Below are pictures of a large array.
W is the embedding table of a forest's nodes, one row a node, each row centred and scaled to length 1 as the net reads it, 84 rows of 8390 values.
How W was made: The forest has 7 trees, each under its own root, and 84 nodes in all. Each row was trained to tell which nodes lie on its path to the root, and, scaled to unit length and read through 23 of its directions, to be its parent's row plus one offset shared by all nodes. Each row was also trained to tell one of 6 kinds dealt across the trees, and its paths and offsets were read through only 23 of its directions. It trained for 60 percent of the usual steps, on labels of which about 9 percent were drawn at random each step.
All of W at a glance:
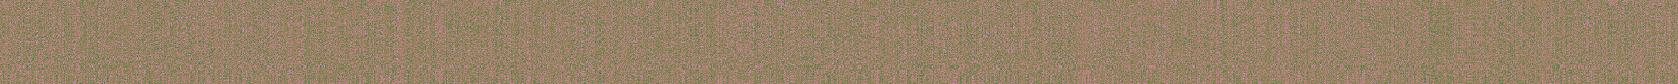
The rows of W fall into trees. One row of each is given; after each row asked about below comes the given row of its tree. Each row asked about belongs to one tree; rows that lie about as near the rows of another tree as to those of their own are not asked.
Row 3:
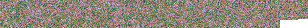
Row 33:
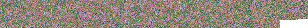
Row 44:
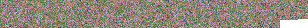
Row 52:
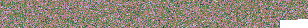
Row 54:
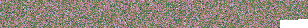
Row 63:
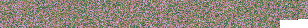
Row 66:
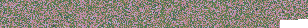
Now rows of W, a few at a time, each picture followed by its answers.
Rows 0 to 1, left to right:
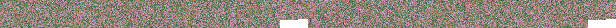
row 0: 66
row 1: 3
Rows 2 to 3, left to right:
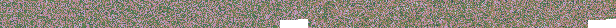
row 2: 33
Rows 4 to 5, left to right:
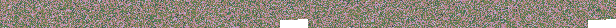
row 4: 3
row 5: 44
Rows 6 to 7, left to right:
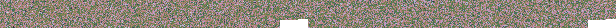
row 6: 52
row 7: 3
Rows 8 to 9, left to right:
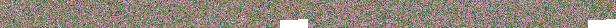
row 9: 63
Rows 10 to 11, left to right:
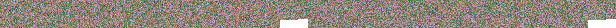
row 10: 3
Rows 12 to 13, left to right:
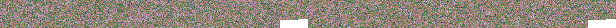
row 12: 44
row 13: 44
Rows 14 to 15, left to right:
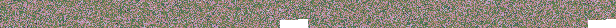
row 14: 54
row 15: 33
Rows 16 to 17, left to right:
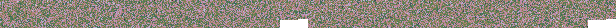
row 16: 3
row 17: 63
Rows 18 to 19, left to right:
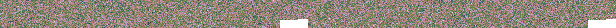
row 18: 44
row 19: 3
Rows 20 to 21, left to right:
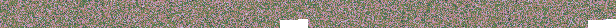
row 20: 63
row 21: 44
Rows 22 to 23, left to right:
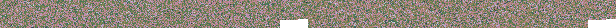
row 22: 33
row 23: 33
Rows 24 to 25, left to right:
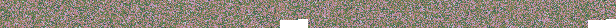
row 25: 33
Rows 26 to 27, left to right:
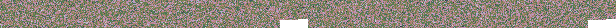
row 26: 54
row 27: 44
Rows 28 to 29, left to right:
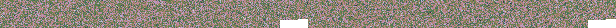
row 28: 44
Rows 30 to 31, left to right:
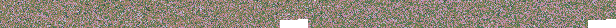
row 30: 44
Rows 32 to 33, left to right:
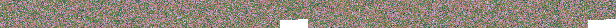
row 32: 54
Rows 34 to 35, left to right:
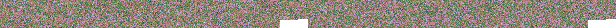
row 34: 44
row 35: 54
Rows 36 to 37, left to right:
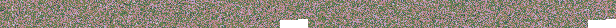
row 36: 54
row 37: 3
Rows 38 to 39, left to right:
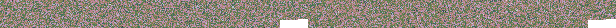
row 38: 52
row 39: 33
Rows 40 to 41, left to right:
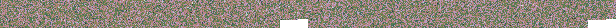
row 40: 44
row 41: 63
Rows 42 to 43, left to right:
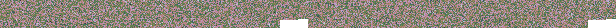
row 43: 52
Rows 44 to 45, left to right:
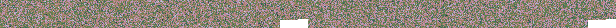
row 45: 52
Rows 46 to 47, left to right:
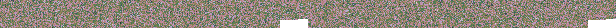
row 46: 44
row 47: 3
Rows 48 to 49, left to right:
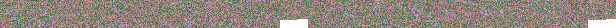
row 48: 33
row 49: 44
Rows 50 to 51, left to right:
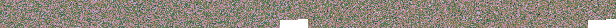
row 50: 52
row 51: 54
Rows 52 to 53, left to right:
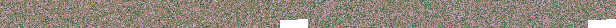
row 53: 33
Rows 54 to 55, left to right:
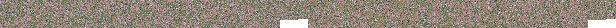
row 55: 33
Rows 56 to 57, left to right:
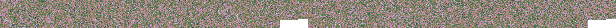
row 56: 3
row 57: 66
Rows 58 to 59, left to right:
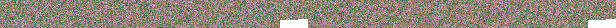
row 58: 54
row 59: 54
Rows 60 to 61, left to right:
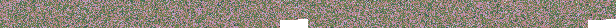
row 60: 3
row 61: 33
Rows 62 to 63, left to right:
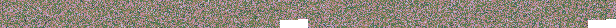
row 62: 33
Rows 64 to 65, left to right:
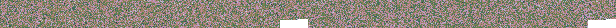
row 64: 44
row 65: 66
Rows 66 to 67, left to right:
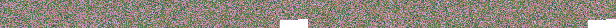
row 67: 66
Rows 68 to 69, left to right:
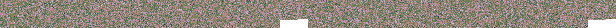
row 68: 3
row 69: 3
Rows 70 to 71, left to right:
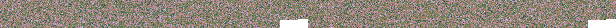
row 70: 63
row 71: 54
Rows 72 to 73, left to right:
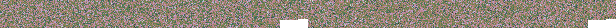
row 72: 63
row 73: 54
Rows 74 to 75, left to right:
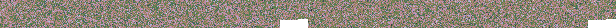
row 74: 3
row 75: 54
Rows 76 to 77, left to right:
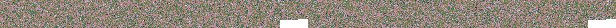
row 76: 54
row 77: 33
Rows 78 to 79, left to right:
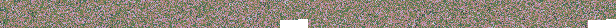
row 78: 54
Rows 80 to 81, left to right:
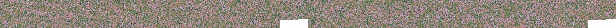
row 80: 33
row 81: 54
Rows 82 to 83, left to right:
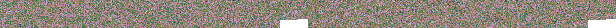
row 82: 33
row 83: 44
